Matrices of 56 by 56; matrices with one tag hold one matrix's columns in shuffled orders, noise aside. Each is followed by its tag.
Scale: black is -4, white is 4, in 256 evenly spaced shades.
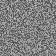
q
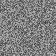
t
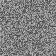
t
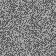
t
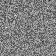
q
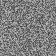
t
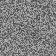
q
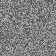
q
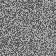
t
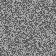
t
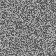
t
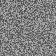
q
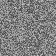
t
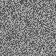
q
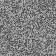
t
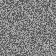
q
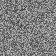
t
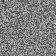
q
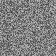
t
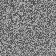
q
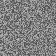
t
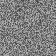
q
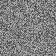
q
